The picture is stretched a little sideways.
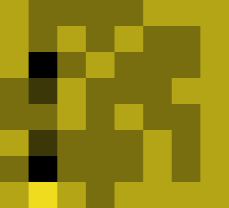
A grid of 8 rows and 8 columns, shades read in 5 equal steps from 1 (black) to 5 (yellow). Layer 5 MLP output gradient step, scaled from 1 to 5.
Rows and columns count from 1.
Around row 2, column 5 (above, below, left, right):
3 3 3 3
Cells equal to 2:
2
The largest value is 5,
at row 8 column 2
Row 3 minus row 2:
0 -2 -1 1 -1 0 0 0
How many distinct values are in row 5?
2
